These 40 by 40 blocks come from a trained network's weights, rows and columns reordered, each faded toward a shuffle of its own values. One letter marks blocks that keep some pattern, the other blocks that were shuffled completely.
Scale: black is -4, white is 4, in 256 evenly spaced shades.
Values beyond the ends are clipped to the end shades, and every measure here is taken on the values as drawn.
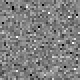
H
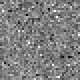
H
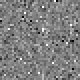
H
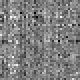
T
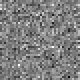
T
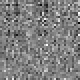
T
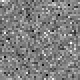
H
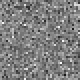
H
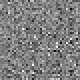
T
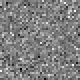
H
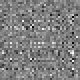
T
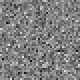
H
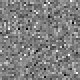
H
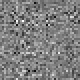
T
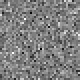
H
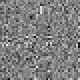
T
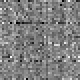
T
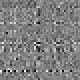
T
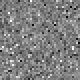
H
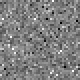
H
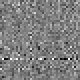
T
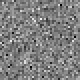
H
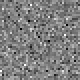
H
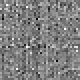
T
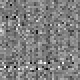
T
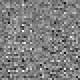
T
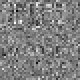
T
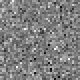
H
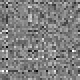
T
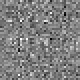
T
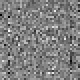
T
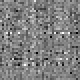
T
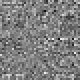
T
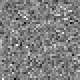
H
